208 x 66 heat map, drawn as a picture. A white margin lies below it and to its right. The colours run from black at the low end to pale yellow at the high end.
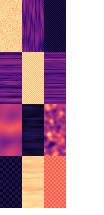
It is made of 4 by 3 panels. Panel 1,1: very high, fine-grained, faint in contrast. Panel 1,2: low, streaked downward. Panel 1,3: very low, checkered, faint in contrast. Panel 2,1: low, streaked across. Panel 2,2: very high, checkered, faint in contrast. Panel 2,3: low, streaked across. Panel 3,1: middling, smooth. Panel 3,2: very low, streaked across, faint in contrast. Panel 3,3: middling, blotchy, strong in contrast. Panel 4,1: very low, checkered, faint in contrast. Panel 4,2: very high, streaked across, faint in contrast. Panel 4,3: high, checkered, faint in contrast.
